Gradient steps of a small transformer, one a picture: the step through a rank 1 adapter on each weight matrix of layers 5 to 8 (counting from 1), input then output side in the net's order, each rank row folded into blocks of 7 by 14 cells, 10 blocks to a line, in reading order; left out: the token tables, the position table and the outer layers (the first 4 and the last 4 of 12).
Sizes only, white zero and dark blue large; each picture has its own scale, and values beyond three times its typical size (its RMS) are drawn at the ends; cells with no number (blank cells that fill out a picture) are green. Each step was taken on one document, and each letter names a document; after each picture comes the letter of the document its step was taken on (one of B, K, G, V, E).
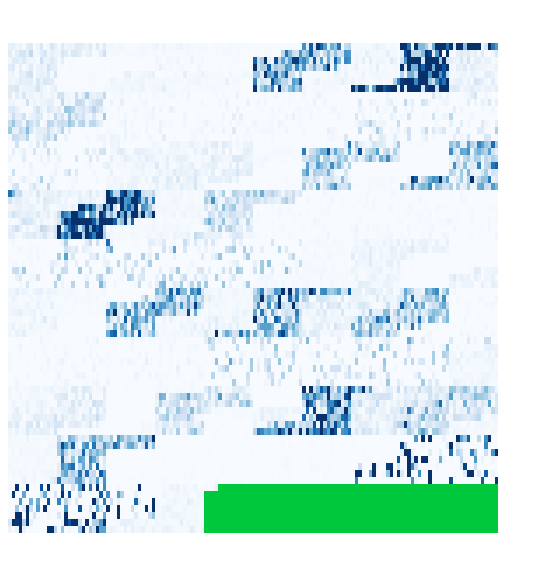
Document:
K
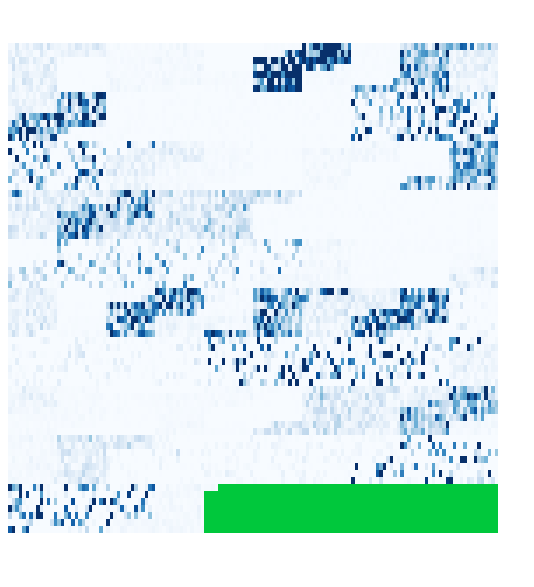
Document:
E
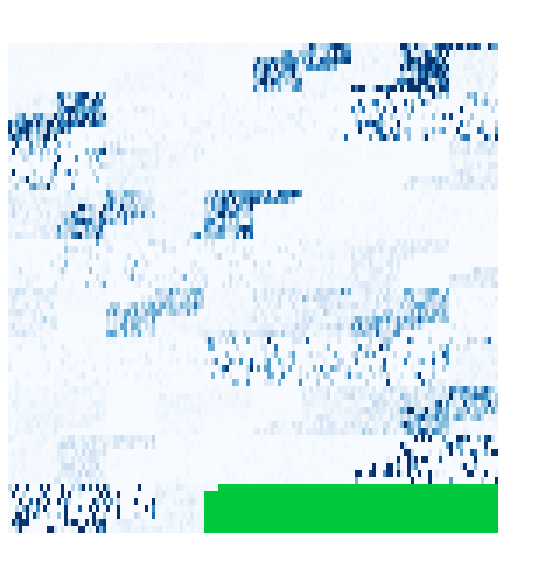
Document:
K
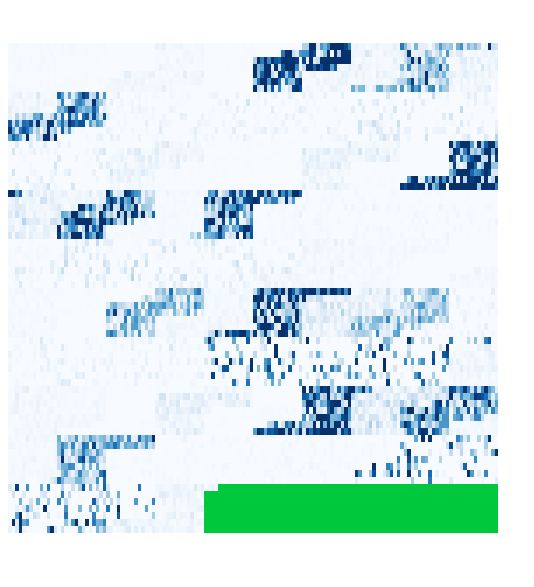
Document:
K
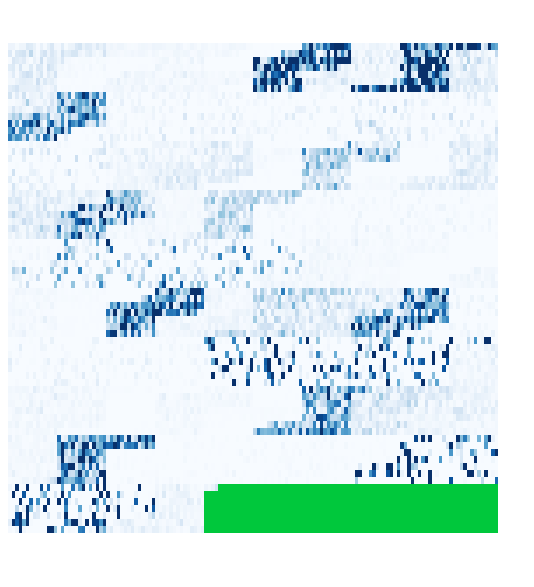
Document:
K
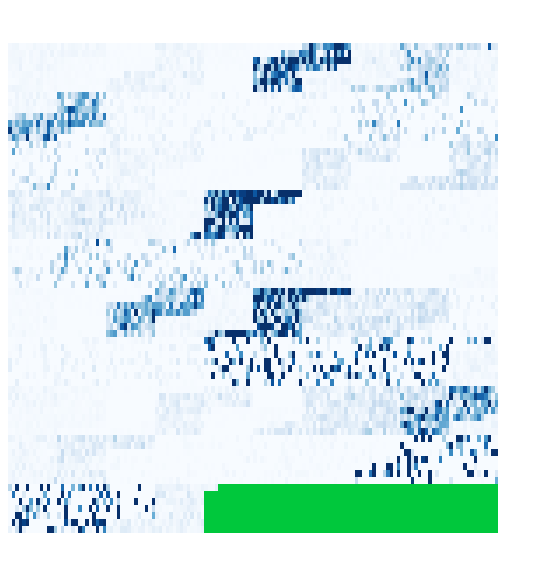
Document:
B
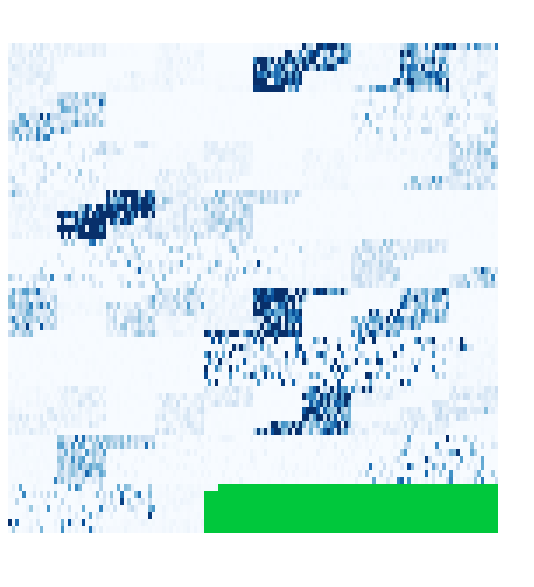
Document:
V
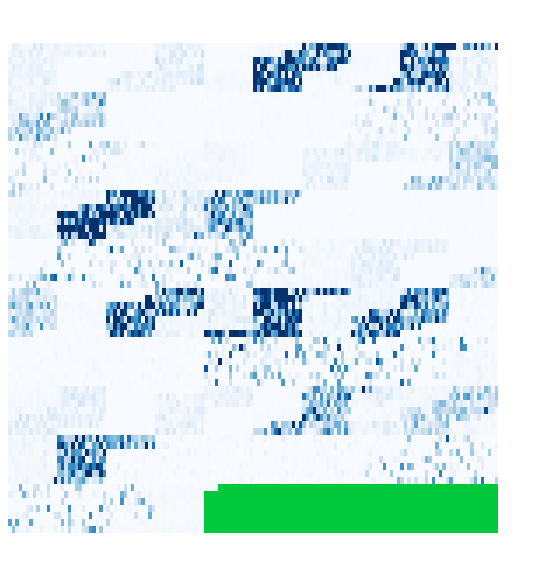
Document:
V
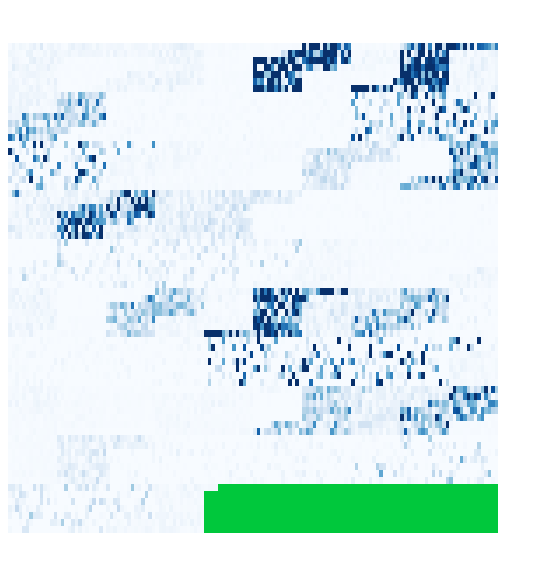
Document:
E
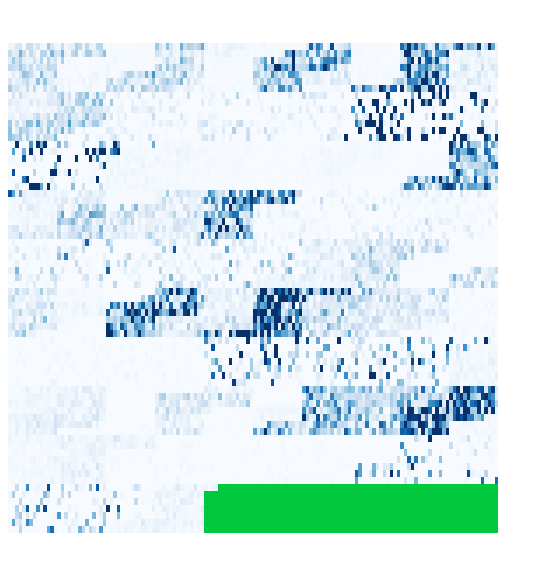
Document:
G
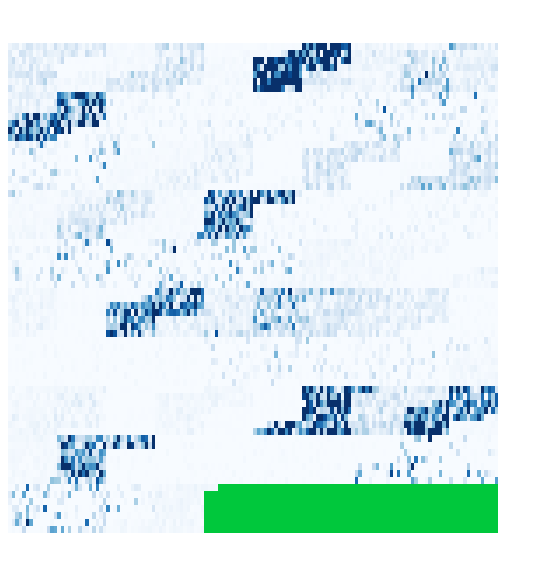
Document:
G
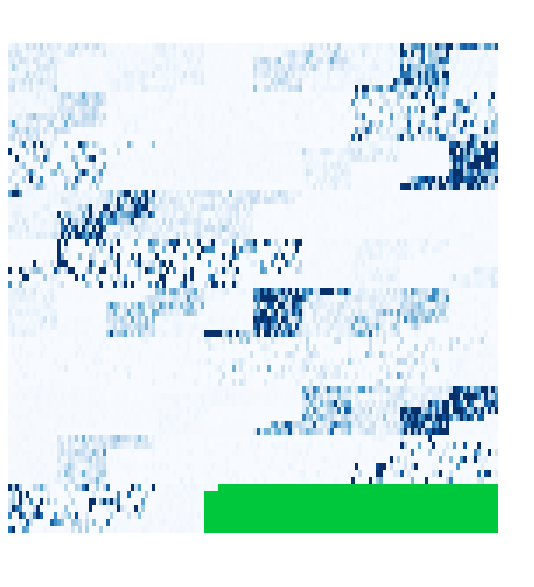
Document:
E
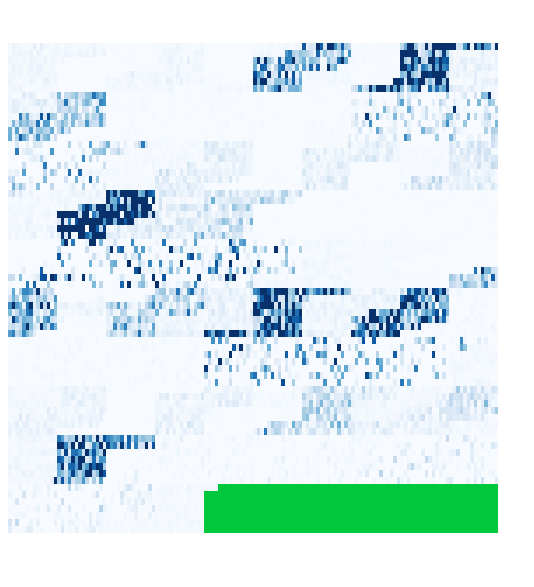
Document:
V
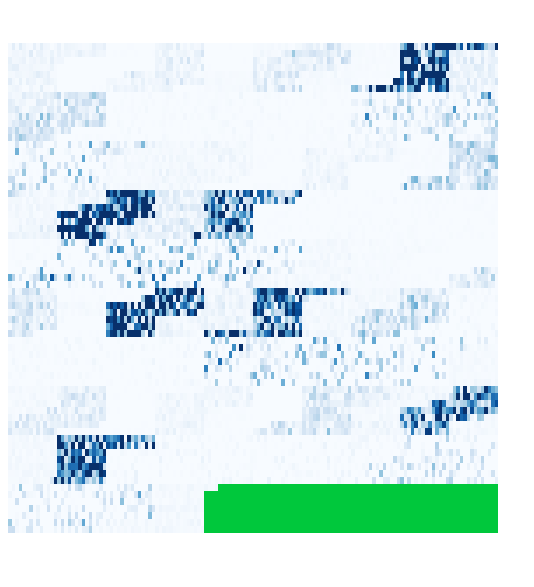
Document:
V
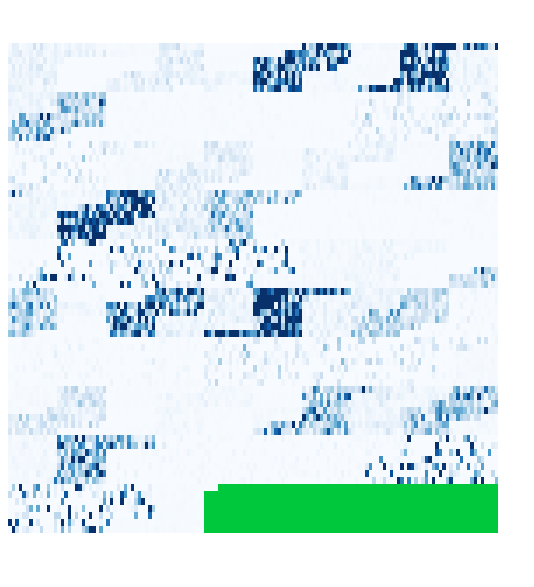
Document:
V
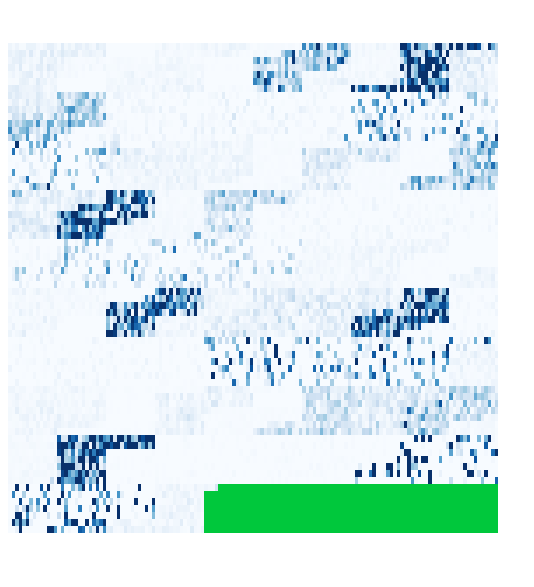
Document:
K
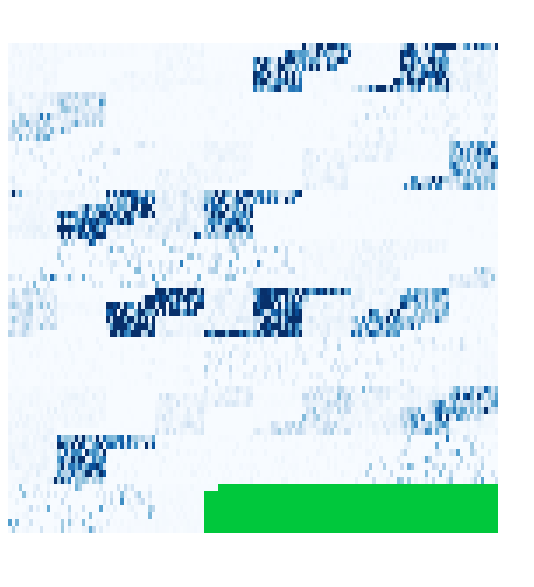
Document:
V
